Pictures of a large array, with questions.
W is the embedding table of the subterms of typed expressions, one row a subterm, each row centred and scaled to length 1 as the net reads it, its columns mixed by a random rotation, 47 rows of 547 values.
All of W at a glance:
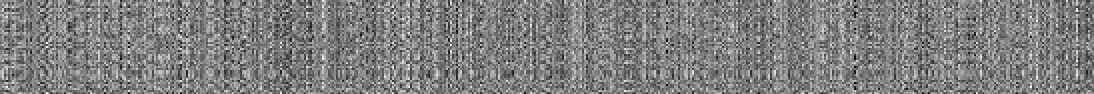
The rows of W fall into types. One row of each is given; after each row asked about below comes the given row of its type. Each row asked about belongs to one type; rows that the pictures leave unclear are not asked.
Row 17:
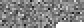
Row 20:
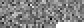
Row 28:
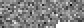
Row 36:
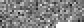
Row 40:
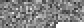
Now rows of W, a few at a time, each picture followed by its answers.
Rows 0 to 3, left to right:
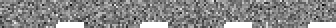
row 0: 28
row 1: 20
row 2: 20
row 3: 28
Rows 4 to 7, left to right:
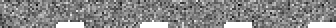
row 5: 36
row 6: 28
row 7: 36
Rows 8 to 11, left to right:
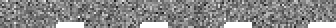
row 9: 17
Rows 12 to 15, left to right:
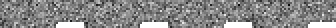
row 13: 40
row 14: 28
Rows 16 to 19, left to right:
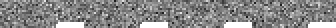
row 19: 20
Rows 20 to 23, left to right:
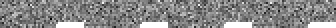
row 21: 17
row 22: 20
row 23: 17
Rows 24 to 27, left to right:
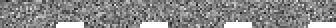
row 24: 40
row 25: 20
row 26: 20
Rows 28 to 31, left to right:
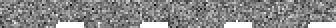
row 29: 28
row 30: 36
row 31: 40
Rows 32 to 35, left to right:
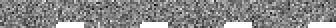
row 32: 17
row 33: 28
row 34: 20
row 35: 36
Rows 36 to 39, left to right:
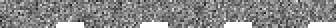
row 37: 36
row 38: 36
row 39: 20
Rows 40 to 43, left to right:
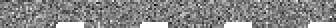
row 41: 28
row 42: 20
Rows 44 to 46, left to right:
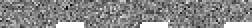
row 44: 28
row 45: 40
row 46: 17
